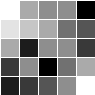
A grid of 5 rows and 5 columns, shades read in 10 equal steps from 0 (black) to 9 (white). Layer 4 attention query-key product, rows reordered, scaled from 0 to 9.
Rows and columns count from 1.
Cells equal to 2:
3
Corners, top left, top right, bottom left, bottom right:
9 0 1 9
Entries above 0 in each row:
4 5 5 4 5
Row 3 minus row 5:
5 -1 2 0 -7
